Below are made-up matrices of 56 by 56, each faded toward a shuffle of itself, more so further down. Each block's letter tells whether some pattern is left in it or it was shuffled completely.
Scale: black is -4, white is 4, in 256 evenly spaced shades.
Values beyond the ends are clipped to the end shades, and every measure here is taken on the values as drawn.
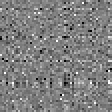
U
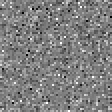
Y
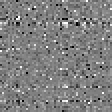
U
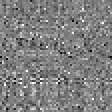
U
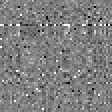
U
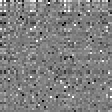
U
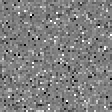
Y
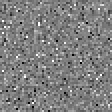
Y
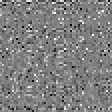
U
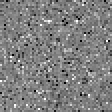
Y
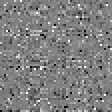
U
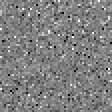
Y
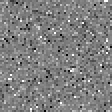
Y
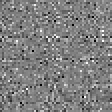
U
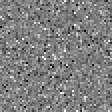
Y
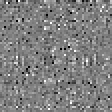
U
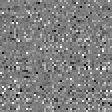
U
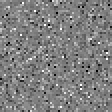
Y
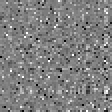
U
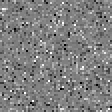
Y
